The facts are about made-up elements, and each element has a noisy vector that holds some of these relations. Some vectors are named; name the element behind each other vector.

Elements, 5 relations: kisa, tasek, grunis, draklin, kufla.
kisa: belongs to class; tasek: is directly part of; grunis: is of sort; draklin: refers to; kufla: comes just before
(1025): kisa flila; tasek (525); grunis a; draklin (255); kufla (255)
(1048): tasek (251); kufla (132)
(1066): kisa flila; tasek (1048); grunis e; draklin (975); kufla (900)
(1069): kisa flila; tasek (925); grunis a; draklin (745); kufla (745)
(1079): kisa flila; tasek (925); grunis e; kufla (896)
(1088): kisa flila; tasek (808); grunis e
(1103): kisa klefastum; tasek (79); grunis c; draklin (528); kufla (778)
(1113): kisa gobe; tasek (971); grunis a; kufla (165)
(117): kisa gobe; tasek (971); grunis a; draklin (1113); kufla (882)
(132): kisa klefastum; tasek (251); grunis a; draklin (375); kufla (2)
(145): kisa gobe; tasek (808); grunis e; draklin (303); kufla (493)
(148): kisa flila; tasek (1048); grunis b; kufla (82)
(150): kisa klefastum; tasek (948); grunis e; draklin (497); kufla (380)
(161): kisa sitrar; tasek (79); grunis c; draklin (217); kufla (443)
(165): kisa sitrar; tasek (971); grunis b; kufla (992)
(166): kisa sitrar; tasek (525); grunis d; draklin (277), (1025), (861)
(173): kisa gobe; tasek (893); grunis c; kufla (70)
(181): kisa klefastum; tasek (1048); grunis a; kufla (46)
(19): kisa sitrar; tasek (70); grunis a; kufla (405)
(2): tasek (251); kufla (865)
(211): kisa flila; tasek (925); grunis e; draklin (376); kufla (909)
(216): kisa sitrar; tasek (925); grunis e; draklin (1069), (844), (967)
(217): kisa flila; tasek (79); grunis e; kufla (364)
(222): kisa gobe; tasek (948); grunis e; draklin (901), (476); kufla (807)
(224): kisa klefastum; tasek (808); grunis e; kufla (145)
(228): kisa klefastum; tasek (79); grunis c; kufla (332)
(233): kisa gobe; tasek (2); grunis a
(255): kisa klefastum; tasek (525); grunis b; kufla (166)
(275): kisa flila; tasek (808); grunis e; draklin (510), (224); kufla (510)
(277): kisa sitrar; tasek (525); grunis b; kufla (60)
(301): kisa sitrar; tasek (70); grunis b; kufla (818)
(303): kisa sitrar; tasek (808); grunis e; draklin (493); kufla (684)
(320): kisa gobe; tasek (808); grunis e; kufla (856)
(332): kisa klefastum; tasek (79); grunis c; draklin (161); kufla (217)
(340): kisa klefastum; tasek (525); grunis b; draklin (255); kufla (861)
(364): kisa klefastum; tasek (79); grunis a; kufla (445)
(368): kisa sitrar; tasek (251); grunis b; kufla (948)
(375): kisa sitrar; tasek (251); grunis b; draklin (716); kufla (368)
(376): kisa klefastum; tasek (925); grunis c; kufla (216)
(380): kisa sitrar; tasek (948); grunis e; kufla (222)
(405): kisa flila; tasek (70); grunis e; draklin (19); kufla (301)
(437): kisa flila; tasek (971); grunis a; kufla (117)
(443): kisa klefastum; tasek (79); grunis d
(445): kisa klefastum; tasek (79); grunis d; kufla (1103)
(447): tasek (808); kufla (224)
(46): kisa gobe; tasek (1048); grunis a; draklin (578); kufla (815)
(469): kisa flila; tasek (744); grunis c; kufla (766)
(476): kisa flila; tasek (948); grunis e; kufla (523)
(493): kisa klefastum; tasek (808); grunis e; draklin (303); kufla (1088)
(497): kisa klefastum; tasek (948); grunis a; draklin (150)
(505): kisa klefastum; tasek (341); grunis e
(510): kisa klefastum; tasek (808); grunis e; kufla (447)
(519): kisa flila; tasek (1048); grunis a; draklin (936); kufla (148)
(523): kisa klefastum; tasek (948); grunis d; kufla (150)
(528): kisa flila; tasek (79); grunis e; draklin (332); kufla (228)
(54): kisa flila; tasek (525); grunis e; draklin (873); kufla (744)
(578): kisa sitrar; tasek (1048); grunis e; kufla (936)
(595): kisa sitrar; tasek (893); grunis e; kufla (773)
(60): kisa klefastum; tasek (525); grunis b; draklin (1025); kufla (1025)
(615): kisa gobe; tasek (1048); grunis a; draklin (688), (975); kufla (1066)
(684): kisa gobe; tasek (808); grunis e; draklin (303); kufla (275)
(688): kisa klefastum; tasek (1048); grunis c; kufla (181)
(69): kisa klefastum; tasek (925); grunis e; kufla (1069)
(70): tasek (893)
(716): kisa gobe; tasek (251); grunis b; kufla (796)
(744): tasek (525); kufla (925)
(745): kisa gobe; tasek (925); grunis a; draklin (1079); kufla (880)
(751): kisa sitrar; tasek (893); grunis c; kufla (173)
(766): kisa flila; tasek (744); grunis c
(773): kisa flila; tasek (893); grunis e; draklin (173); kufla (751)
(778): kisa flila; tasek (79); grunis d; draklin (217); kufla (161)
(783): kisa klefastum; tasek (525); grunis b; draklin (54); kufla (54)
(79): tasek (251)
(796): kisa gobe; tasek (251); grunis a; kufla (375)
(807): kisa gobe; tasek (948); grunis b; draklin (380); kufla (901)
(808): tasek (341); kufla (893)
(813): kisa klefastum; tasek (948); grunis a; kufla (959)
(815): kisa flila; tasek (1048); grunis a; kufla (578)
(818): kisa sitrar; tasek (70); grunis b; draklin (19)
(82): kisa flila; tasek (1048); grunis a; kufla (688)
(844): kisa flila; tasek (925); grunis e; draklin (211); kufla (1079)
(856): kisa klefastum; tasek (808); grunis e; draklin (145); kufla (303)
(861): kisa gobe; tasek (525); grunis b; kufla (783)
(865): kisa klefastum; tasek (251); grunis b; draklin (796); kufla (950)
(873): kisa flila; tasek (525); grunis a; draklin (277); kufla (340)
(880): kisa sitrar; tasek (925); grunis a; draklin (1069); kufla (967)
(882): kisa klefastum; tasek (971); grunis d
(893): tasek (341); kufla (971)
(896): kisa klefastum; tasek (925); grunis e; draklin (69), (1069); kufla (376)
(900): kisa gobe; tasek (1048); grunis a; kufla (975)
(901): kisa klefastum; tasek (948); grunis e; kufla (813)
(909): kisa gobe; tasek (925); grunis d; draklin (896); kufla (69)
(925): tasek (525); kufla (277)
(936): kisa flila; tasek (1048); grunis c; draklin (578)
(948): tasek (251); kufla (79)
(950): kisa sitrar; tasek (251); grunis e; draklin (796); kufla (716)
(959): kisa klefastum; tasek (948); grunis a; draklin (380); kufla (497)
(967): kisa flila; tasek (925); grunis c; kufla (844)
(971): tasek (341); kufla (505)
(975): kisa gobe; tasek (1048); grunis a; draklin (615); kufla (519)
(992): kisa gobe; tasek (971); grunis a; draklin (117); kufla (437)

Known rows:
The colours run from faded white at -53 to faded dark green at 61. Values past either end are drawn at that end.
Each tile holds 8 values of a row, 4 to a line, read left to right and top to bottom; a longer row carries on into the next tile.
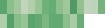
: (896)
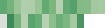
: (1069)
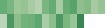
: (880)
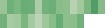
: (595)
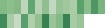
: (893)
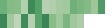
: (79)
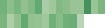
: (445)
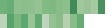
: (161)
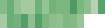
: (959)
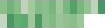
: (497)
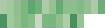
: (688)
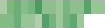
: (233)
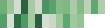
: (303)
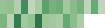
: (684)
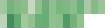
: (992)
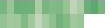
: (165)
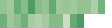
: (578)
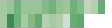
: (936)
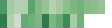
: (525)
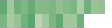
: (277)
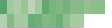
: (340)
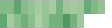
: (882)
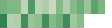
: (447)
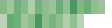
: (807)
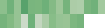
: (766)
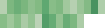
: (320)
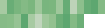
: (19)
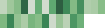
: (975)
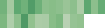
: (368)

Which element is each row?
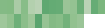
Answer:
(856)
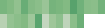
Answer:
(950)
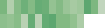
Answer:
(861)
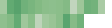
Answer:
(437)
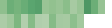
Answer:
(217)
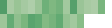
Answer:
(60)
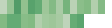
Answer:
(815)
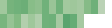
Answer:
(173)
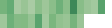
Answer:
(1103)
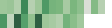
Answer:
(145)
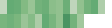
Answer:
(1113)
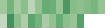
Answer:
(873)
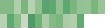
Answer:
(211)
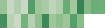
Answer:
(1048)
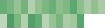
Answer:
(54)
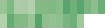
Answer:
(132)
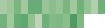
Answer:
(181)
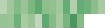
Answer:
(900)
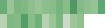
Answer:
(375)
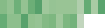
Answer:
(443)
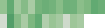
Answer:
(528)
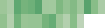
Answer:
(716)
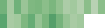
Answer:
(255)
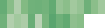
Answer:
(69)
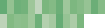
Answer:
(818)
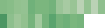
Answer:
(376)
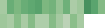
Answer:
(476)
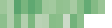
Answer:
(148)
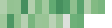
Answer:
(1066)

